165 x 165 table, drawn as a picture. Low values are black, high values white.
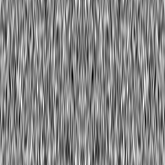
Overall the values sit about 50% of the way up the scale. Streaks run downward. There is no overall slope. The left and right halves mirror each other. The values follow a bell shape.
